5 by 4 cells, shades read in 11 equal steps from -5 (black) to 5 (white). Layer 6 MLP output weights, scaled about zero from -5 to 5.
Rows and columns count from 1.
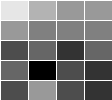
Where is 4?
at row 1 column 1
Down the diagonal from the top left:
4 0 -3 -3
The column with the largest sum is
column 1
